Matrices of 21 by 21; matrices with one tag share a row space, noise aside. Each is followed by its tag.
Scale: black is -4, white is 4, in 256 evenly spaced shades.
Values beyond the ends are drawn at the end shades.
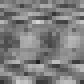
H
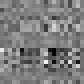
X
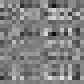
X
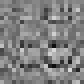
X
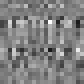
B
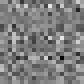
B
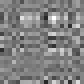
X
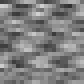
H
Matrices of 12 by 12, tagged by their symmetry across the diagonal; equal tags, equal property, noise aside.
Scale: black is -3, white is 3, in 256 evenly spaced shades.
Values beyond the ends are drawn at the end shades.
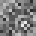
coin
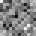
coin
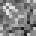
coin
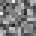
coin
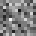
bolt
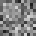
coin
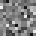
bolt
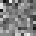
bolt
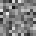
bolt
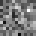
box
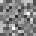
coin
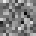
box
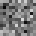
box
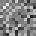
coin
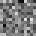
box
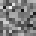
box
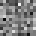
bolt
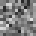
bolt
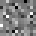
bolt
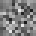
bolt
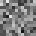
box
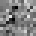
box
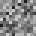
coin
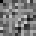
coin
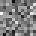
bolt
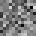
box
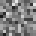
bolt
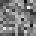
box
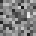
box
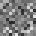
coin
